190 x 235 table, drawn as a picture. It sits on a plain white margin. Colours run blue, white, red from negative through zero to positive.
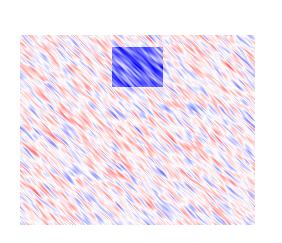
The top middle is the ninth with the lowest average. The values are skewed, with a long tail toward low values. In the top middle lies a patch that is lower than the rest. On average the colour sits 50% of the way up the scale.
